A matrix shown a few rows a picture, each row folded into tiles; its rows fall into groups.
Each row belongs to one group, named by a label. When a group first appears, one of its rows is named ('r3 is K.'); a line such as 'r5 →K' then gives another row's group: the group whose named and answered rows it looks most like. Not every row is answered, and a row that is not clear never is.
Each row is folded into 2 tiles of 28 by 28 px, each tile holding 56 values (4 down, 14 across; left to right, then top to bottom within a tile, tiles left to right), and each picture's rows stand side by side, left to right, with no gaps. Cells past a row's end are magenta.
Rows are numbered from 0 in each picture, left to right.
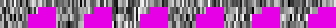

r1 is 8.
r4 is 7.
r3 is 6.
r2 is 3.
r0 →6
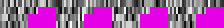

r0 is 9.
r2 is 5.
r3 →9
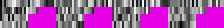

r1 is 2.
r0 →3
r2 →3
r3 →8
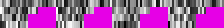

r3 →5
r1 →5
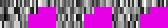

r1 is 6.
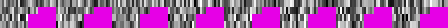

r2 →9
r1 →2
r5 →9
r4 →3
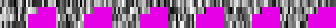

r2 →9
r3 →3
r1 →8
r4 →3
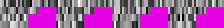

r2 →2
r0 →5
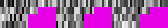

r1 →9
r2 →5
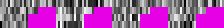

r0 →9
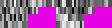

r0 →6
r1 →5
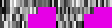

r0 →3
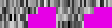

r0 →6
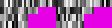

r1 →3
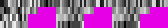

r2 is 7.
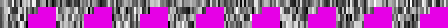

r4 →8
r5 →5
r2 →3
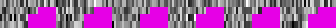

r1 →8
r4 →2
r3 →6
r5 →8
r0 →6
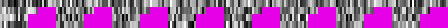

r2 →8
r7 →5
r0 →7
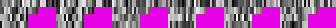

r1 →9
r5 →8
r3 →7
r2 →5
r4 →7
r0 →9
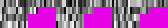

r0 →5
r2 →2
